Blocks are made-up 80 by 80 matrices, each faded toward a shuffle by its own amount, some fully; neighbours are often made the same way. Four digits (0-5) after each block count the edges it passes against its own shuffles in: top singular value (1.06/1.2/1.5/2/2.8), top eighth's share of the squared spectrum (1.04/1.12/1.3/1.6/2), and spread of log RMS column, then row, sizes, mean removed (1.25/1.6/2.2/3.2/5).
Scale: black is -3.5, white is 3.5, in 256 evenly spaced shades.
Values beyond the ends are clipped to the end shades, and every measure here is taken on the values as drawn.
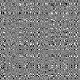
5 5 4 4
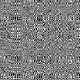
5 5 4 3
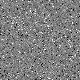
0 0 0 0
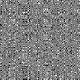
4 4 3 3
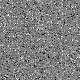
1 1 0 0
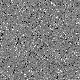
2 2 0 0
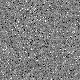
1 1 0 0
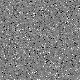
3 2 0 0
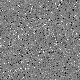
1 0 0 0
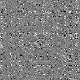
4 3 2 2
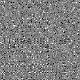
4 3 2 2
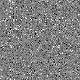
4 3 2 2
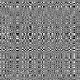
5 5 4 4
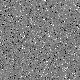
1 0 0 0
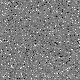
1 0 0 0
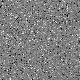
1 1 0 0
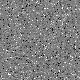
2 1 0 0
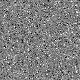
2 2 0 0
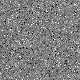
1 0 0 0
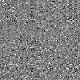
4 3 1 2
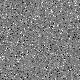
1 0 0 0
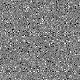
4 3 1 2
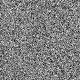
0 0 0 0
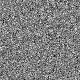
0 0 0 0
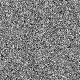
0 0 0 0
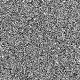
1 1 0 0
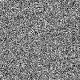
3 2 0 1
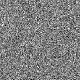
3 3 1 1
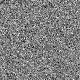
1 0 0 0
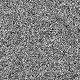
1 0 0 0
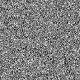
3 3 1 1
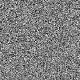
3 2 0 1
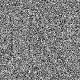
2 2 0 0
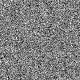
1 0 0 0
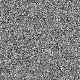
2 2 0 0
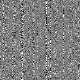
2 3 4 0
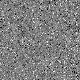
0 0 1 0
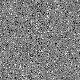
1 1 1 0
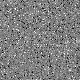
2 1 0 0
